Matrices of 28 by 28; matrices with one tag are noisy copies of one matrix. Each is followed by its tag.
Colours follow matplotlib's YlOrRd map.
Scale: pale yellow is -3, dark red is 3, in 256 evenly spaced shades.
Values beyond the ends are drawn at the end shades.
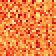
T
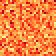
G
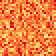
G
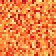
T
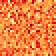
T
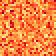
G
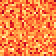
G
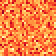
G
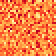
T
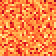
G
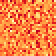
T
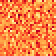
T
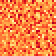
T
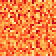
T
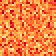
G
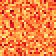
G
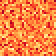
G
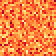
G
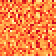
T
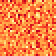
T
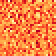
T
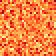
G
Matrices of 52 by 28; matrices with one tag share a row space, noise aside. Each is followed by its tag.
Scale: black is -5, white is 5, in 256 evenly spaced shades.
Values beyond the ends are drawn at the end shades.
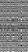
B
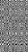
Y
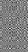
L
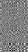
L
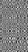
L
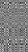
Y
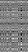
B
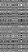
B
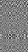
L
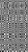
Y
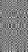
L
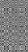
Y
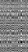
B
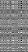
B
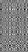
L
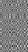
L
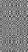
L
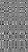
Y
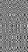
L
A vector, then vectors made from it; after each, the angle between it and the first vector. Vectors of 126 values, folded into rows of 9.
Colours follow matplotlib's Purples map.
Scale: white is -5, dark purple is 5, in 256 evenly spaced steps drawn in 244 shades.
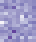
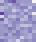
orthogonal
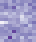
nearly parallel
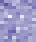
partly aligned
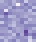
orthogonal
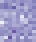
nearly parallel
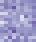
nearly parallel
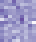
partly opposed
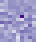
partly opposed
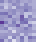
nearly opposite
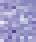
nearly parallel
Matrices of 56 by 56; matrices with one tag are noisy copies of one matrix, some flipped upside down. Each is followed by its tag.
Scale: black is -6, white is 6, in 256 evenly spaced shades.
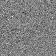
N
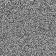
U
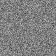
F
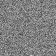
U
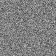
F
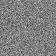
N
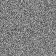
N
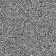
U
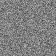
F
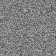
F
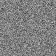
F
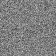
N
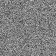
U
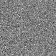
N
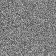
N
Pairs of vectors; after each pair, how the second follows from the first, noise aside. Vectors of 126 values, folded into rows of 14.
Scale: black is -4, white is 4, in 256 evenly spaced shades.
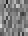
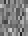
reversed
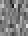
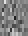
shuffled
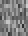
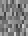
shuffled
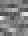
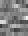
reversed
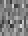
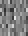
shuffled
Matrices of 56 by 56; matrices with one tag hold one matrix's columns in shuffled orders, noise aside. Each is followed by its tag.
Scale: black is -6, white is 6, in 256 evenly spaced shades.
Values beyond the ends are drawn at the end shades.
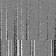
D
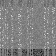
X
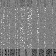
X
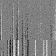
D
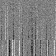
D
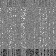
X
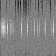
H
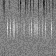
H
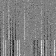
D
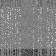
X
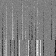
D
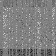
X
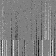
D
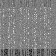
X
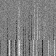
D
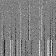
D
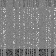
X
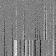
D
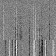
D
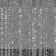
X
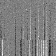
D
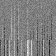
D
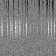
H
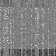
X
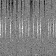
H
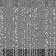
X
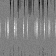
H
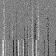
D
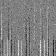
D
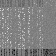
X
